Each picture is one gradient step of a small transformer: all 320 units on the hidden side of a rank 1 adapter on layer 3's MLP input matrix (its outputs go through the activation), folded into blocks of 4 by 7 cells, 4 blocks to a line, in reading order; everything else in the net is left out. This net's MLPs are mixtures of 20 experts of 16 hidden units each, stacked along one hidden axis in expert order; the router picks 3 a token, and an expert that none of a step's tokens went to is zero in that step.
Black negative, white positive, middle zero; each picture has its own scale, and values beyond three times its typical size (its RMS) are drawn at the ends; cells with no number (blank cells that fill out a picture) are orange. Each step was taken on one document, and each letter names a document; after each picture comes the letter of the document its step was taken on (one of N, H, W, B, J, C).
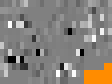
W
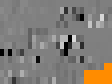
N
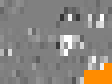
N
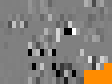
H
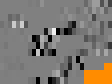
H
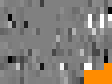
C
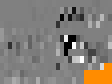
N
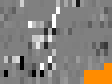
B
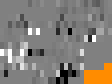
W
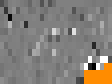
C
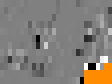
C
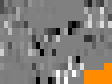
H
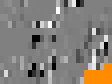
B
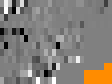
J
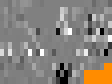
W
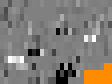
W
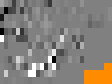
J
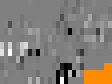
W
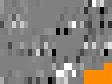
H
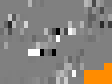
H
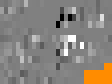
N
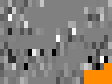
C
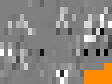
W
